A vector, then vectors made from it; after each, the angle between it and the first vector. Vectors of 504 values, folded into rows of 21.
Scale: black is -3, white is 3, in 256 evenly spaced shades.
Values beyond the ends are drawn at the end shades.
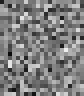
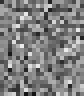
nearly parallel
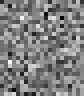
nearly parallel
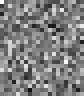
partly opposed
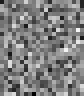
nearly parallel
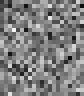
partly aligned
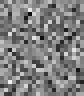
orthogonal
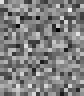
partly opposed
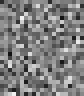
nearly parallel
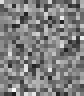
nearly opposite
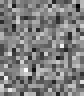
partly opposed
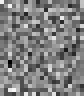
nearly opposite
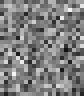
partly opposed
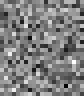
partly opposed
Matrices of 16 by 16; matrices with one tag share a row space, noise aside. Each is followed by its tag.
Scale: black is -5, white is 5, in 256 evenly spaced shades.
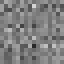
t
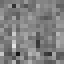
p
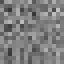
t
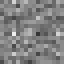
p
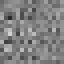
t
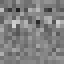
p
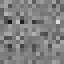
t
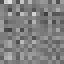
t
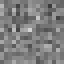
p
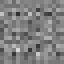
p
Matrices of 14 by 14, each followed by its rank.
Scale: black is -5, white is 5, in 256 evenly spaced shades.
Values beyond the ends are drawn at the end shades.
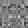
three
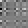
one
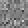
three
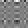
one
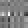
one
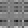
one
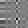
one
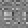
three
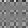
one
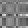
one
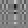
one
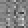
three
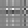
one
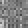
three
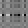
one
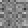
three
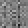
three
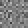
three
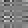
one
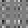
one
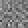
three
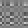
one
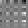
one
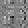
three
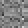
three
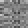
three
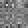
three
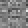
three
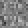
three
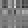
one
